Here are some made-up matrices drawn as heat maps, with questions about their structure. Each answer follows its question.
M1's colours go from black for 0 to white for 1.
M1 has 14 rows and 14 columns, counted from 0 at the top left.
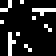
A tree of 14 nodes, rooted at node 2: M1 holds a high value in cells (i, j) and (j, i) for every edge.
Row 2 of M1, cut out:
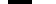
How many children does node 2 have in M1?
8
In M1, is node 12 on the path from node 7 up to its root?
yes
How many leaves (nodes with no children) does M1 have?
8
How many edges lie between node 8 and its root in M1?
1
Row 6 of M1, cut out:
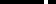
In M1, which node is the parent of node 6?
11
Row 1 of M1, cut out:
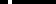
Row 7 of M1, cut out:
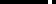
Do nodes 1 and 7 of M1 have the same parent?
no
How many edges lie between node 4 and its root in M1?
2
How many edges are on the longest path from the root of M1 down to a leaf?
2
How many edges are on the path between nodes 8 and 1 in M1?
2
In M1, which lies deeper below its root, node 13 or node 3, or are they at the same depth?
node 3
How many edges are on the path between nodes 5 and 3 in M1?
4
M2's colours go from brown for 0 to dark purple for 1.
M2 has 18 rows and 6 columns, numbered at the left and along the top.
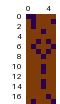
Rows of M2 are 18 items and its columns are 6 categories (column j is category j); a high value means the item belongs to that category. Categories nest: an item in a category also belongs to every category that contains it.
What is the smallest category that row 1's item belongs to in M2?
5
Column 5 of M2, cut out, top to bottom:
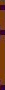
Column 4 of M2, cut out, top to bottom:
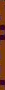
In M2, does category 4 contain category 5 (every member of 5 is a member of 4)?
no
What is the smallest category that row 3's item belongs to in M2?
3
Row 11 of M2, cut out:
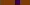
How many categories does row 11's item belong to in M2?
1
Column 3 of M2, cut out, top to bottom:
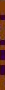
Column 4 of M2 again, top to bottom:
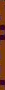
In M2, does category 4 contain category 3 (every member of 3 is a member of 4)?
no
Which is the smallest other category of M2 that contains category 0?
1
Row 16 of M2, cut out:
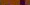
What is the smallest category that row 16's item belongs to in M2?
4
